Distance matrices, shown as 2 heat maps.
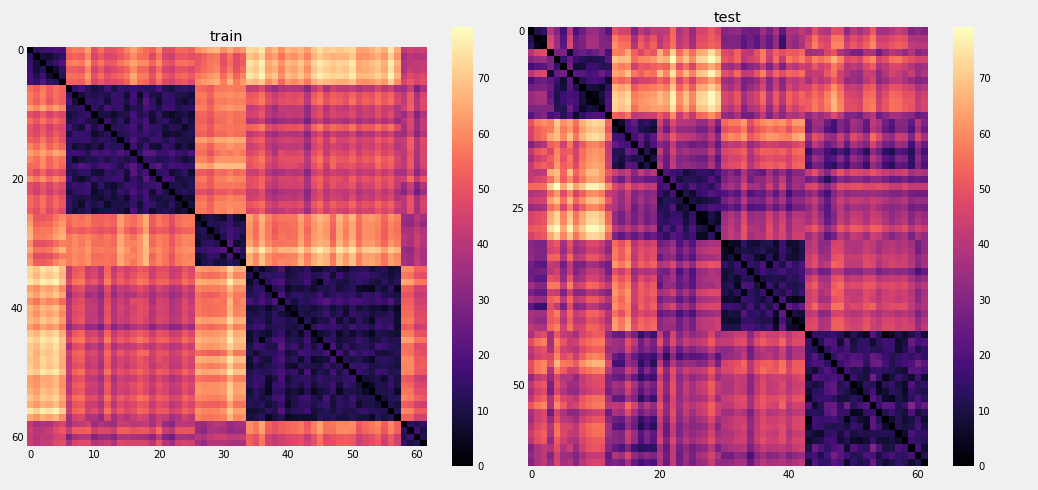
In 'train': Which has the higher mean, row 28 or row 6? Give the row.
28
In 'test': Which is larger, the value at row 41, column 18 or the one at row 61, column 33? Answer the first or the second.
the first
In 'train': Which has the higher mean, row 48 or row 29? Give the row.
29
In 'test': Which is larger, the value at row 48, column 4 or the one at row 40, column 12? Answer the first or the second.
the first
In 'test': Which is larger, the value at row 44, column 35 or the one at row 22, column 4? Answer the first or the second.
the second
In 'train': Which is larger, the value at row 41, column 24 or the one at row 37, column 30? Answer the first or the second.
the second
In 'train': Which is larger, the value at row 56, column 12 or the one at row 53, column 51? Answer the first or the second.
the first
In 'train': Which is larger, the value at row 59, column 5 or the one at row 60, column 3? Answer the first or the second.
the first
